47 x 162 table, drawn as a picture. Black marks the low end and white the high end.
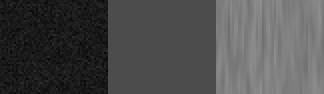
The table splits into one row of 3 panels. Panel 1,1: very low, fine-grained, faint in contrast. Panel 1,2: low, flat. Panel 1,3: middling, streaked downward, faint in contrast.
